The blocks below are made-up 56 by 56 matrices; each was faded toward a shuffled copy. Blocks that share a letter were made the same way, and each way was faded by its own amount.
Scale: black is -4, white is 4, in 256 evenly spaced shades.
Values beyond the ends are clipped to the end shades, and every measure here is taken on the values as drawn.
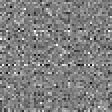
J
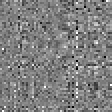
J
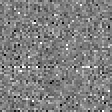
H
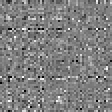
J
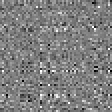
J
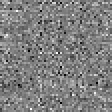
H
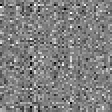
J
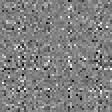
J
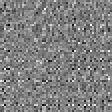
J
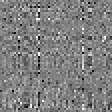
J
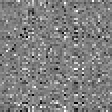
J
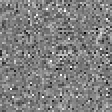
H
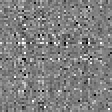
J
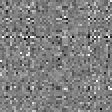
J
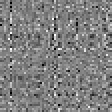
J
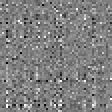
J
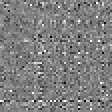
J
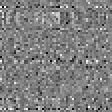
J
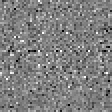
H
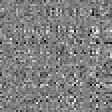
J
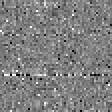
H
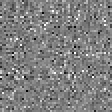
H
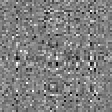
J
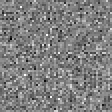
H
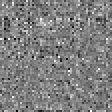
H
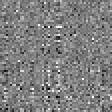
J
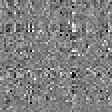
J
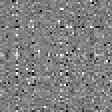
J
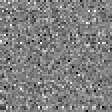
H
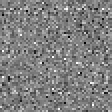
H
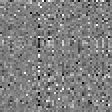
J
